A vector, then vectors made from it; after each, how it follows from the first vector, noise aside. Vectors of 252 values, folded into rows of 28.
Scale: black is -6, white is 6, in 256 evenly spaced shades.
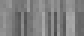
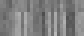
negated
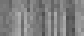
negated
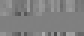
partly zeroed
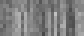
negated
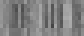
wrapped around
